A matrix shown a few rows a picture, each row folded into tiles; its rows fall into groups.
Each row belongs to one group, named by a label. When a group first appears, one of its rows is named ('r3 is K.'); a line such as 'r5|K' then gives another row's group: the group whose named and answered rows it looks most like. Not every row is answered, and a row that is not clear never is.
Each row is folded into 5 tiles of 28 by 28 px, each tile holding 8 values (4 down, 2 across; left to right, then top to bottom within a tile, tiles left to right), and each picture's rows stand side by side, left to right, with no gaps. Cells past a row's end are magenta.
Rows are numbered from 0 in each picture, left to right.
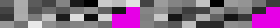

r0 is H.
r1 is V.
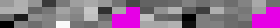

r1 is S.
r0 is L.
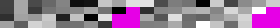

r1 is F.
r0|H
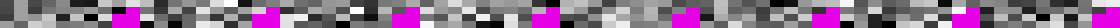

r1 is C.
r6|C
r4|L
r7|H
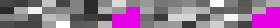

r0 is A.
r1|F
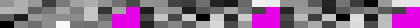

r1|H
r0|L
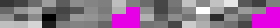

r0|S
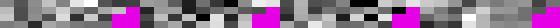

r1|H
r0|C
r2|H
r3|L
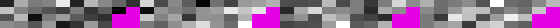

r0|V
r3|F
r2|A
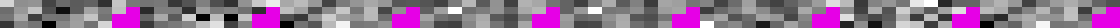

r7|L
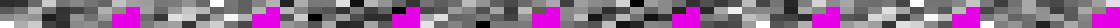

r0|S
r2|V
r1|F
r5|A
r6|F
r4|V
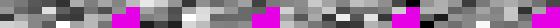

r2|C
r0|F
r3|L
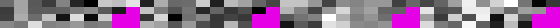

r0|H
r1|V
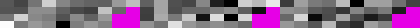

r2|V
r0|S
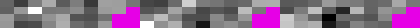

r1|S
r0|A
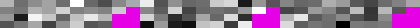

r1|C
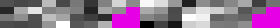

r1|L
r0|A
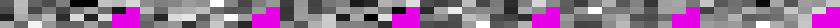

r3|A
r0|H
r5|F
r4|A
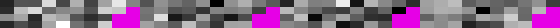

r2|V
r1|V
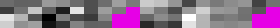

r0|S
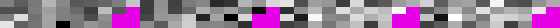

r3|F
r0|S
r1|H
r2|F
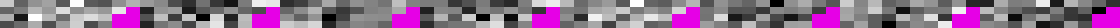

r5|V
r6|C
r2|S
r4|F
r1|H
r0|F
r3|H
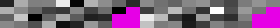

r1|S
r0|V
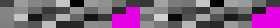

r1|V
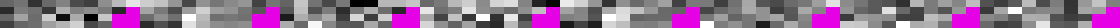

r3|C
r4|L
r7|A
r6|F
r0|H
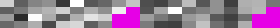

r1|A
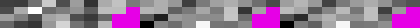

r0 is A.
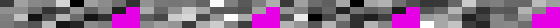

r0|V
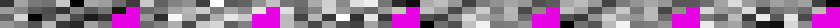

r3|L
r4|L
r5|C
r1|F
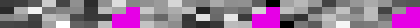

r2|L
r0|A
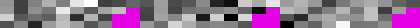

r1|H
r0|C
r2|L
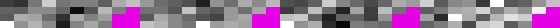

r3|F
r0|S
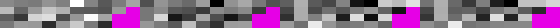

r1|V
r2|H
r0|F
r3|H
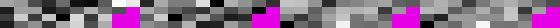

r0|H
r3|L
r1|V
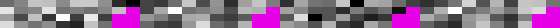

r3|A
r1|A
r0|C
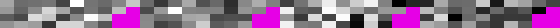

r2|C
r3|V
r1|A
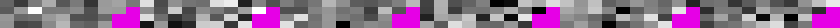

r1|C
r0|A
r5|H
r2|S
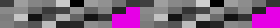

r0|V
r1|V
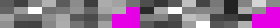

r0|A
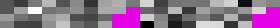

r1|C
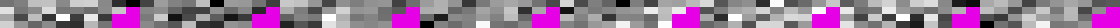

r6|C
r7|L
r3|L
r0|C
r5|F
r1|V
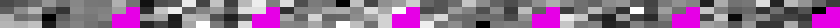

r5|V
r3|S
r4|S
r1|A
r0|S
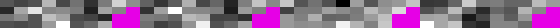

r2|F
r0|A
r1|A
